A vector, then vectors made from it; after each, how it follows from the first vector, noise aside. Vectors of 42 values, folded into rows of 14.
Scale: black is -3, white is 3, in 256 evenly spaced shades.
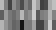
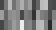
negated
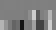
partly zeroed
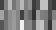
negated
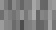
shrunk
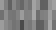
shrunk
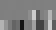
partly zeroed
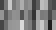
negated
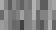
shrunk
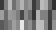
negated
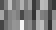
negated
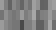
shrunk
